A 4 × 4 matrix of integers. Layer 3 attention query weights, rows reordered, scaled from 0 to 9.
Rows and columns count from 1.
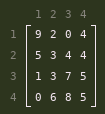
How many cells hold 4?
3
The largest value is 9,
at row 1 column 1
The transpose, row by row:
9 5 1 0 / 2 3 3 6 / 0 4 7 8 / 4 4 5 5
